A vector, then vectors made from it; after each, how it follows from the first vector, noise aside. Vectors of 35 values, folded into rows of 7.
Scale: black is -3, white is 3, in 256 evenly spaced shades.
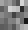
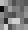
reversed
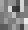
sign-scrambled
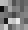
reversed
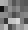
reversed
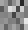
sign-scrambled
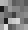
reversed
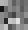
reversed
